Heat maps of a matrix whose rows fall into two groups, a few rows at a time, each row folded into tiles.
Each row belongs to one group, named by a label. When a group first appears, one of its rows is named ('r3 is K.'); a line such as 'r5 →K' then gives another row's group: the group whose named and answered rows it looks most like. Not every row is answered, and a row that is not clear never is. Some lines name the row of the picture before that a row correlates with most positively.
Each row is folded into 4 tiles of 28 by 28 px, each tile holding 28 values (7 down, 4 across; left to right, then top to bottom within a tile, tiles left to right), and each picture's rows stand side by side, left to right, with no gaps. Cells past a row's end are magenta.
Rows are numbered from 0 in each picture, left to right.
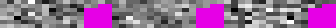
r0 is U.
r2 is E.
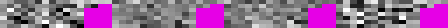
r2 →E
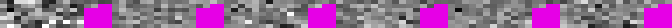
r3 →E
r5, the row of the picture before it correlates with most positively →1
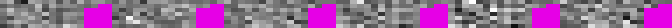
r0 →E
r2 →E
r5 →E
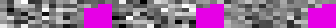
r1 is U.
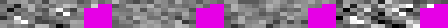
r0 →U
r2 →U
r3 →U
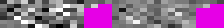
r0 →U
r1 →U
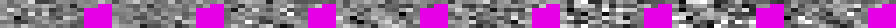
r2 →U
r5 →E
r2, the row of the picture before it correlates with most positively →1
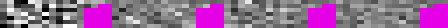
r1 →U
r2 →E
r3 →E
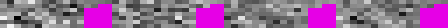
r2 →U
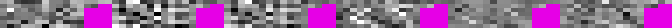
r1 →E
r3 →U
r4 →U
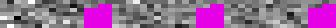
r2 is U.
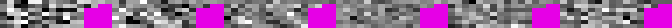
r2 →U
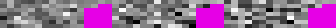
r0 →U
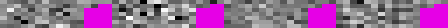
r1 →U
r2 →E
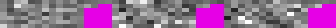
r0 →E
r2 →U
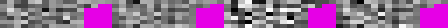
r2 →E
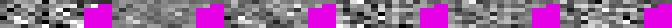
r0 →U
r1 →U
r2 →U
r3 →E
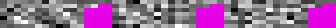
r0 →U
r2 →E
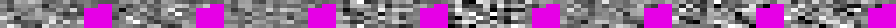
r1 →U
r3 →E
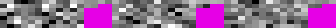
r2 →U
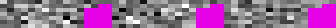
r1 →U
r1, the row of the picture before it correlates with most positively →2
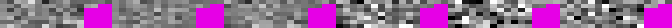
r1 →E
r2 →E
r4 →U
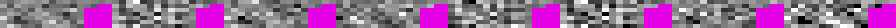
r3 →U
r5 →E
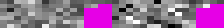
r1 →U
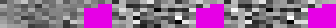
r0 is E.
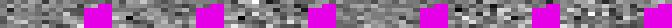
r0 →U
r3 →E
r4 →U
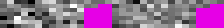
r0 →U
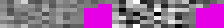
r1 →E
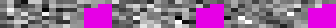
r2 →U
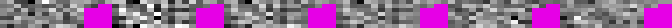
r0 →U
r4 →E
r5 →U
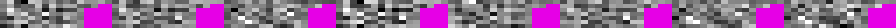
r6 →U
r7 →U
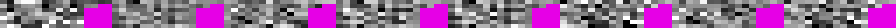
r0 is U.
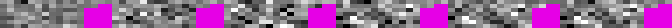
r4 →U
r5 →U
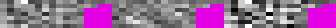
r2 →E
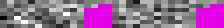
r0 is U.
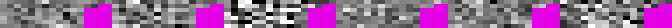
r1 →E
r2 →E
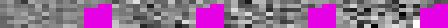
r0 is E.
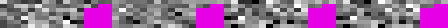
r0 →E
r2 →U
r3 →U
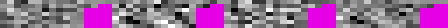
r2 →E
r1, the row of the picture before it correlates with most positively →1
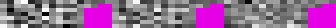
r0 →E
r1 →E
